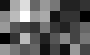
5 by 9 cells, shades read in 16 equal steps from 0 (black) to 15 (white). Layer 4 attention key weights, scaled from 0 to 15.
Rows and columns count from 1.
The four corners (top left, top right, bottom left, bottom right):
1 3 9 4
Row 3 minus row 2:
1 -6 -11 -6 -3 2 -1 1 6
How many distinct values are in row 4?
8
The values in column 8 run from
2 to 9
